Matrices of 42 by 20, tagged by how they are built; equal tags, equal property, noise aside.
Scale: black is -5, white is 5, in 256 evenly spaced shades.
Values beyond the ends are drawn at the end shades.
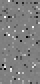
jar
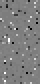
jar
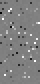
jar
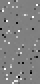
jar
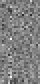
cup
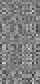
cup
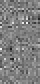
cup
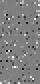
jar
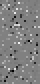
jar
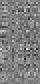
cup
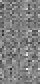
cup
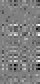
cup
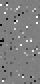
jar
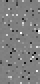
jar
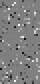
jar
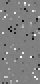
jar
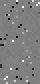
jar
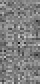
cup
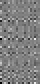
cup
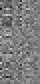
cup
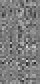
cup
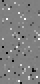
jar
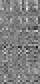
cup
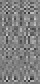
cup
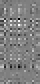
cup
